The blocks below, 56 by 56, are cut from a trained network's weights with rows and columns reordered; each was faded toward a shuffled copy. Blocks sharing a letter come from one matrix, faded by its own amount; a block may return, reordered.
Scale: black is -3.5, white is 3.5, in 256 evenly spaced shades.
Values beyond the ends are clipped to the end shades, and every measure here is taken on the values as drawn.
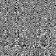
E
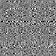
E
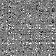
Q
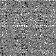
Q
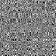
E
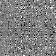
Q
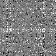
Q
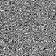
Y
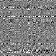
E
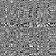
E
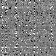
Q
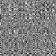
E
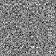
Y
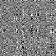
E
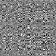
E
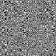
E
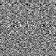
Y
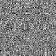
Y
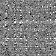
Q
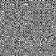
E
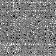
Q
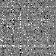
Q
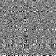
E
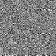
Y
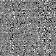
Q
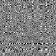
E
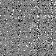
Q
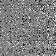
Q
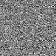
Y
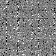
Q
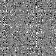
Q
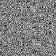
Y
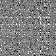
Q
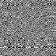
E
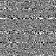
E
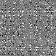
Q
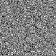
Y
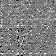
Q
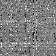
Q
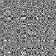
E
